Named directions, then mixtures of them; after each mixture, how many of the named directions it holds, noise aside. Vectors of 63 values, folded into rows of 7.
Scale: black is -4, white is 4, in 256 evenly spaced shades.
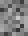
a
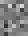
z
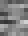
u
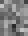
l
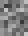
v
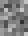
one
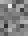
one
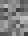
two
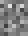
one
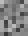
three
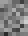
three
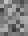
two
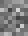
one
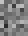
one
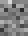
three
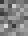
three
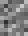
three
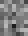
one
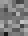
three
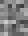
three
